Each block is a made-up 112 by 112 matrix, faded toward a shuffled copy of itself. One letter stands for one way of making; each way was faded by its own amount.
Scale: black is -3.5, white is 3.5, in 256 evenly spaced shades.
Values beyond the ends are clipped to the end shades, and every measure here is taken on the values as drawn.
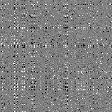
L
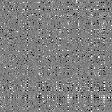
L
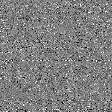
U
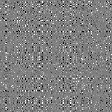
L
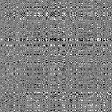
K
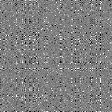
L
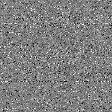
U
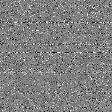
U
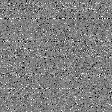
U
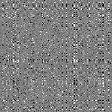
L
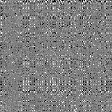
L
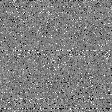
U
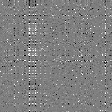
L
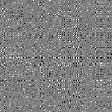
L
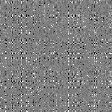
L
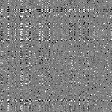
L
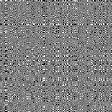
K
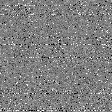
U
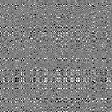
K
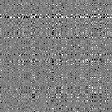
K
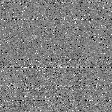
U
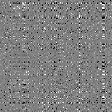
L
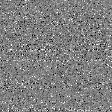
U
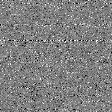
U
